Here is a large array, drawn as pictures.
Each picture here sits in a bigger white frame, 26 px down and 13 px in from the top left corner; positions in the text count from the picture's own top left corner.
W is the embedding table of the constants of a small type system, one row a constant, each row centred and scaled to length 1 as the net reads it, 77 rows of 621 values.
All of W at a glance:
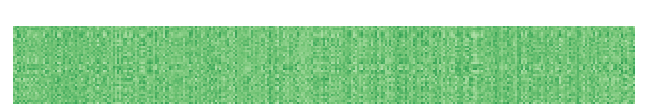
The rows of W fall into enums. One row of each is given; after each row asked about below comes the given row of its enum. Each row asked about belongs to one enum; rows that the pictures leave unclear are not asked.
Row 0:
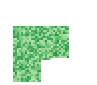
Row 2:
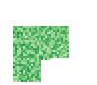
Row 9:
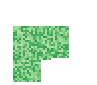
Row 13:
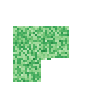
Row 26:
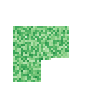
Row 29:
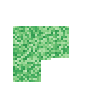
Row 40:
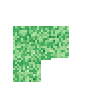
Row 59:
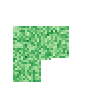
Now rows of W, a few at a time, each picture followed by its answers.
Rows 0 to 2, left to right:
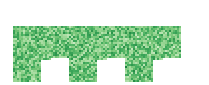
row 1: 29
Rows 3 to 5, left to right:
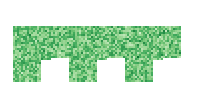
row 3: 40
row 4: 0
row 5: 59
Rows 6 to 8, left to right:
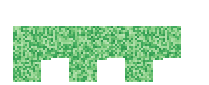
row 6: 9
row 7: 0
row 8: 9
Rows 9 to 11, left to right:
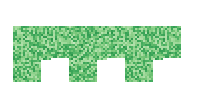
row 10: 29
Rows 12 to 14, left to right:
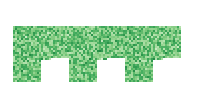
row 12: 26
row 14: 26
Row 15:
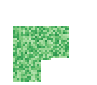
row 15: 0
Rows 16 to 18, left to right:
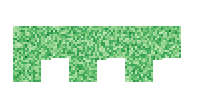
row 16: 59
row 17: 26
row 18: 2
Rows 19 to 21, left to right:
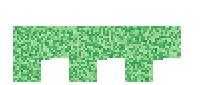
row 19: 26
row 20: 9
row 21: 40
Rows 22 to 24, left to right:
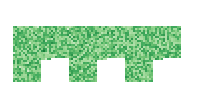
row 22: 13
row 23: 29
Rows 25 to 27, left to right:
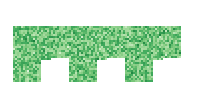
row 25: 40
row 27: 59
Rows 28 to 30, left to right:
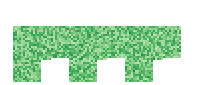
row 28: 9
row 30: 26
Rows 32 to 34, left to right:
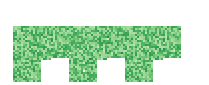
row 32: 9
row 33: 13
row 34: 9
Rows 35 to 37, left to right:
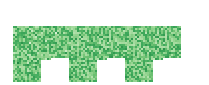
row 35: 13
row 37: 9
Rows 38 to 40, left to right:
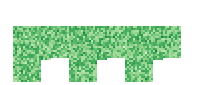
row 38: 2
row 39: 40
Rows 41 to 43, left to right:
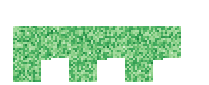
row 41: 59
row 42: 40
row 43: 40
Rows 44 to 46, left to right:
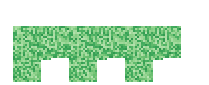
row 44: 9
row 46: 9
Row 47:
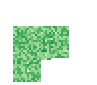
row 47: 13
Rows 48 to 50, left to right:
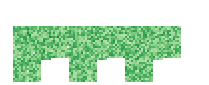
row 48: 40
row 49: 0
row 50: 29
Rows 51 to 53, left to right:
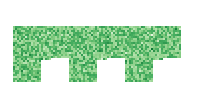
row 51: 26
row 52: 13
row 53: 13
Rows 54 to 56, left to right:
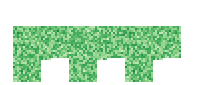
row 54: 2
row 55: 13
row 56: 2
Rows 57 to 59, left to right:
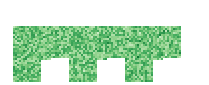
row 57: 29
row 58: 13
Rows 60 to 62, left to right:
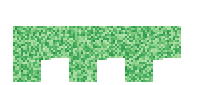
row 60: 26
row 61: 0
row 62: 29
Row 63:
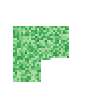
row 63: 0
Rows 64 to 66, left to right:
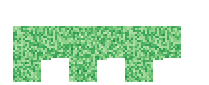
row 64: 9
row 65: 2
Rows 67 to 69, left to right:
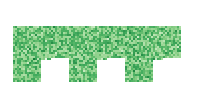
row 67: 13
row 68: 13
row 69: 26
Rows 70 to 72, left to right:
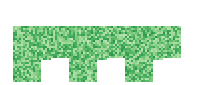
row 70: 9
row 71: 0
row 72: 29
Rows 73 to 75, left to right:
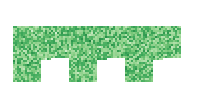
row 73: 13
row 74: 40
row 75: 29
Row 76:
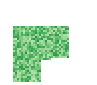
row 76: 0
